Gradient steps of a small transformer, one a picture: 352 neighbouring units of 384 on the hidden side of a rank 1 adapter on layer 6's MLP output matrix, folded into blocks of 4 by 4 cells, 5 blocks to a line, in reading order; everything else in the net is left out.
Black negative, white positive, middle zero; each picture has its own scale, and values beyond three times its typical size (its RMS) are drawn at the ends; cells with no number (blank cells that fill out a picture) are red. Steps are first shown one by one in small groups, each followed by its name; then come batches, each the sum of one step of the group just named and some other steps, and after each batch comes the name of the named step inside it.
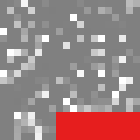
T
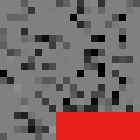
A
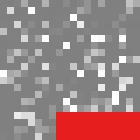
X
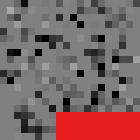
X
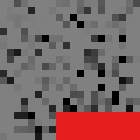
A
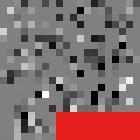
T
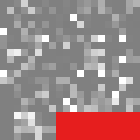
T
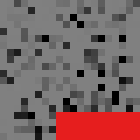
A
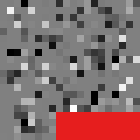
X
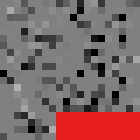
A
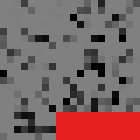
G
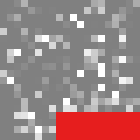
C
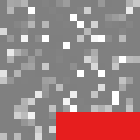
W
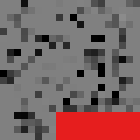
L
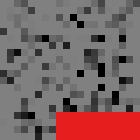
L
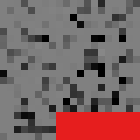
G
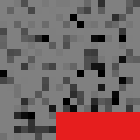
G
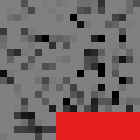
G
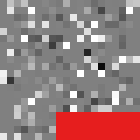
W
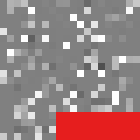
W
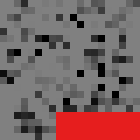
L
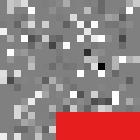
W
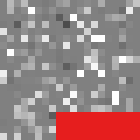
W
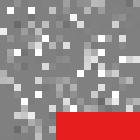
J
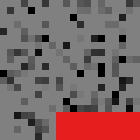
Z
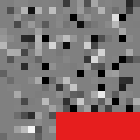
J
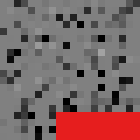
J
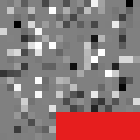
J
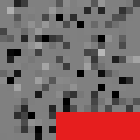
J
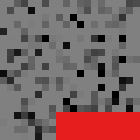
Z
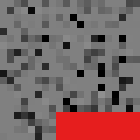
Z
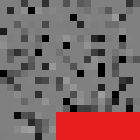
Z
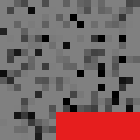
Z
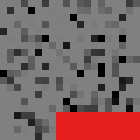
Z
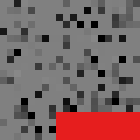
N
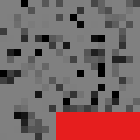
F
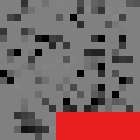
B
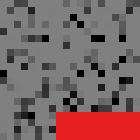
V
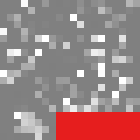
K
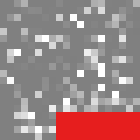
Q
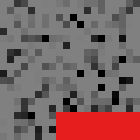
V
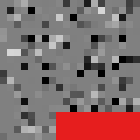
Q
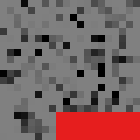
F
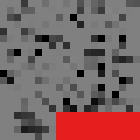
B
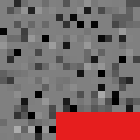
N
